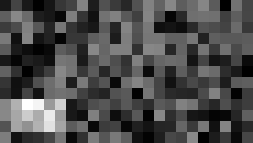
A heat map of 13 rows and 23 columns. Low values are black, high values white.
No regular stripes run through it. An odd patch, higher than its surroundings, sits in the bottom left. On average the colour sits 30% of the way up the scale. Neither half mirrors the other.
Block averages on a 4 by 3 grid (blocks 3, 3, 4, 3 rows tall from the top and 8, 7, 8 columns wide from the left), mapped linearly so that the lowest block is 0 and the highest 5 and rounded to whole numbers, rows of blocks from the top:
122
042
321
510
